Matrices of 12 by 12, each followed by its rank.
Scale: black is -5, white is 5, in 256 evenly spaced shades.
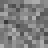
full rank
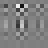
one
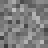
full rank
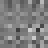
two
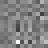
two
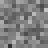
full rank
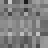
two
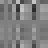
one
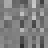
two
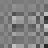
one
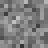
full rank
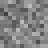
full rank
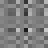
one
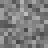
full rank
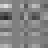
one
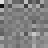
two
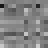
two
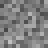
full rank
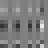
one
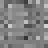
two
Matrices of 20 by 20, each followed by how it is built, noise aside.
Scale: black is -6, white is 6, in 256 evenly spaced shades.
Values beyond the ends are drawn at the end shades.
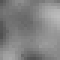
smooth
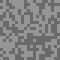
noise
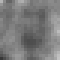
smooth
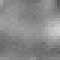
smooth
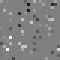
sparse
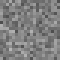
noise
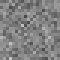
noise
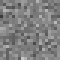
noise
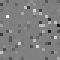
sparse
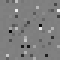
sparse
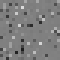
sparse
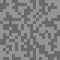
noise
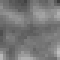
smooth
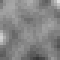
smooth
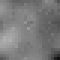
smooth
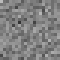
noise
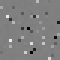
sparse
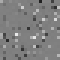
sparse
